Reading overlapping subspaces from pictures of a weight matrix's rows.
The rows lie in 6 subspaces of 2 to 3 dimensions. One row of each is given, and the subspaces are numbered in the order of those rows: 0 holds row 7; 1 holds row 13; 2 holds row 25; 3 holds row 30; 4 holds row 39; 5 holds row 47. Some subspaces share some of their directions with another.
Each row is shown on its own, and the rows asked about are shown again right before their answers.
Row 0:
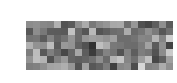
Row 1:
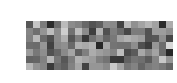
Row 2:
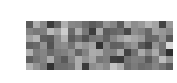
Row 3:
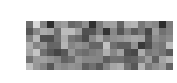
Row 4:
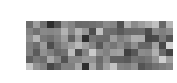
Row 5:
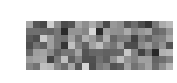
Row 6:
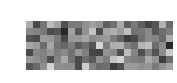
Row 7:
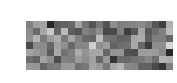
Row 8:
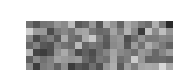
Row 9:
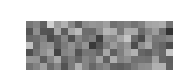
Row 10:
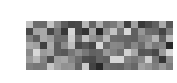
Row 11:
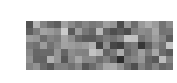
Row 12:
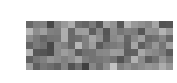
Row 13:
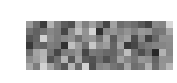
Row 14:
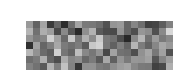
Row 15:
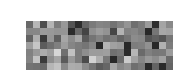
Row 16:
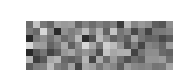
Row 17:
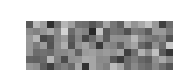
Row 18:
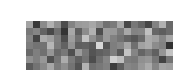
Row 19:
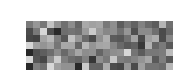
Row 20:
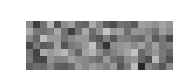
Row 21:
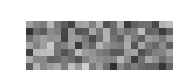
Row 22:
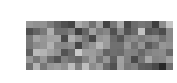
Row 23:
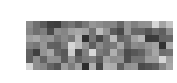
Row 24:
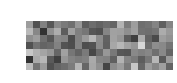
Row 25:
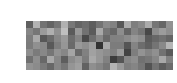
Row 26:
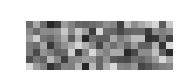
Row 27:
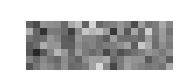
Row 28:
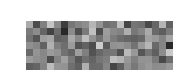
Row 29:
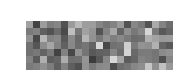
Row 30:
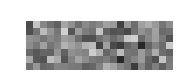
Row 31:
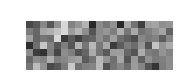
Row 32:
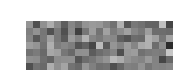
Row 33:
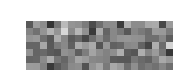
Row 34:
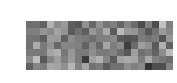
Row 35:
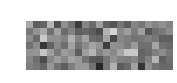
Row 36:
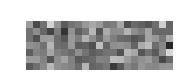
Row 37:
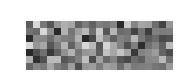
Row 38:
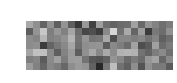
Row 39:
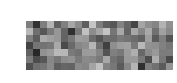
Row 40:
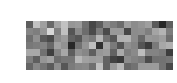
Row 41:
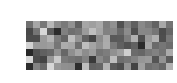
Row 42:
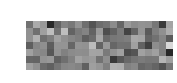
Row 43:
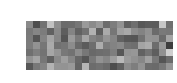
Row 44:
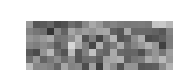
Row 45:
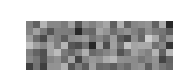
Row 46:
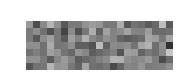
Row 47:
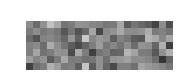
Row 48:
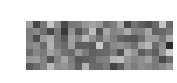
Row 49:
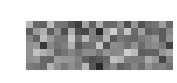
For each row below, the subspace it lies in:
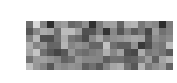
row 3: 4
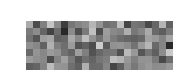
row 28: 2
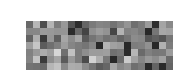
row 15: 2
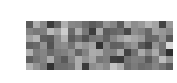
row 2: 3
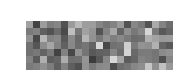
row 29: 2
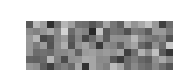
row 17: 1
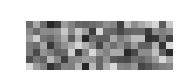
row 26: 5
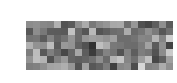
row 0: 4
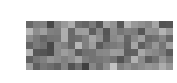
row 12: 0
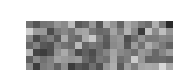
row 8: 0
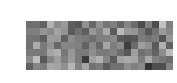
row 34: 2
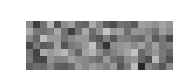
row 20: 4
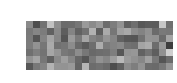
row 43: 2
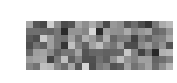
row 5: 1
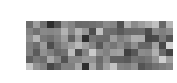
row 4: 5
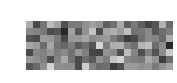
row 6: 3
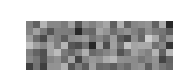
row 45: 1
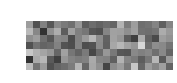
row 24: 3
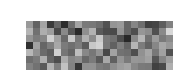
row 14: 0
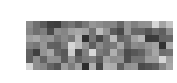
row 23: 5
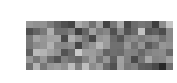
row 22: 0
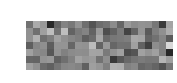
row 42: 0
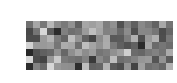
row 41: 3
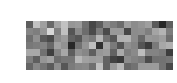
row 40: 5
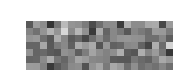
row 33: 2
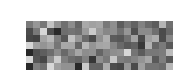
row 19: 3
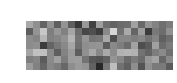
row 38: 4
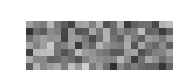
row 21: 0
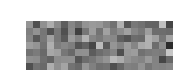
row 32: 1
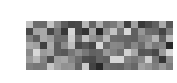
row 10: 4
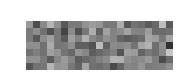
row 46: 1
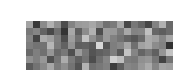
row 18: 2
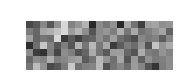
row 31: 2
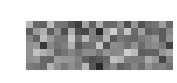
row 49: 4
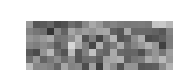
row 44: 5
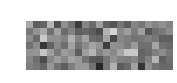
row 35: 4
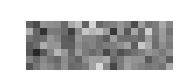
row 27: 4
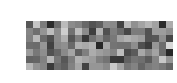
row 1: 1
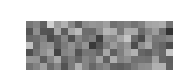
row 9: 0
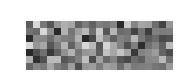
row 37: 3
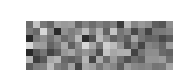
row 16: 3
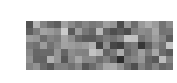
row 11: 3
